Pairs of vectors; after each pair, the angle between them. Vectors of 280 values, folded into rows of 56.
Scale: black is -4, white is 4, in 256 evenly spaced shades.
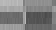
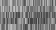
partly aligned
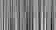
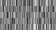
partly aligned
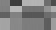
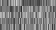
partly opposed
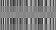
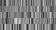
orthogonal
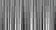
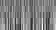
nearly opposite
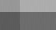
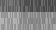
nearly opposite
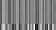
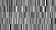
orthogonal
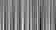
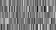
orthogonal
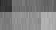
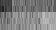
nearly parallel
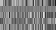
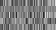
nearly opposite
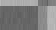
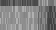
nearly opposite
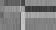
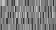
orthogonal
